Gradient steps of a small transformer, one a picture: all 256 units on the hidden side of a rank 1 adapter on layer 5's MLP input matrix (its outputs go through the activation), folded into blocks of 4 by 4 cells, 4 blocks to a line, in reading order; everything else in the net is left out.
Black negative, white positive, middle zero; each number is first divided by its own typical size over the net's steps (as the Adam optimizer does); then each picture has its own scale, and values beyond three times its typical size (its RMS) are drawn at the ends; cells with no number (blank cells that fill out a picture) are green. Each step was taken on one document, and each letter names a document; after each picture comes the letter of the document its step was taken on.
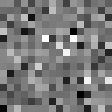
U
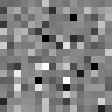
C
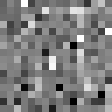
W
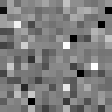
C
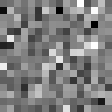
W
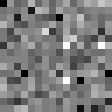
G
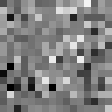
W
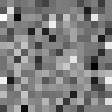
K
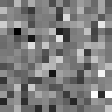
W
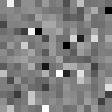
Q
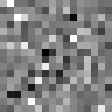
U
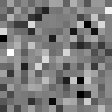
U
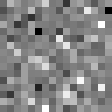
C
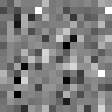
C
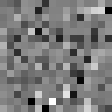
Q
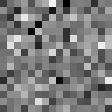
K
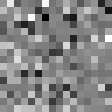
C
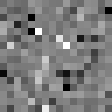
Q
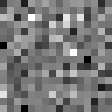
G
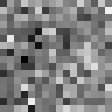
W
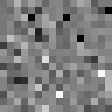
Q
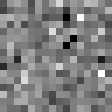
G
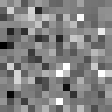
G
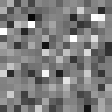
U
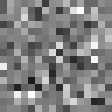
W
